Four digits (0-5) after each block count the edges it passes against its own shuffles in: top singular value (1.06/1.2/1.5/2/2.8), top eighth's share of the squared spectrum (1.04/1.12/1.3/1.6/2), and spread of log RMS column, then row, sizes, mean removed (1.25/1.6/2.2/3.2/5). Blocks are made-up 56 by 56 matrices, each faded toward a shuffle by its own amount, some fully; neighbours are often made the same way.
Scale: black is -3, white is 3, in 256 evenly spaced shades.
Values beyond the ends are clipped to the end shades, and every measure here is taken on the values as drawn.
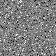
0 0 0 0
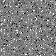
1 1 1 0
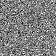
0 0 0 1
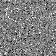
0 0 0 0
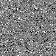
0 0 0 2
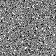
0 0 0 1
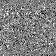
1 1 0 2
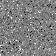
0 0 0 0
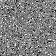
0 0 0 0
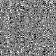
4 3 2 2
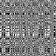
5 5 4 3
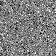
1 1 0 0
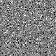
3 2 1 1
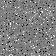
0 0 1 0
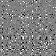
4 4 2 2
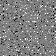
3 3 1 1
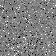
2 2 0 1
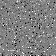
2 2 0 0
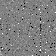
2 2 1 0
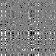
4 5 3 3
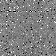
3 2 0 1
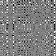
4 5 3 3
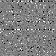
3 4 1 2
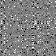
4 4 2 2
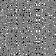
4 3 2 1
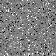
3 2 0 0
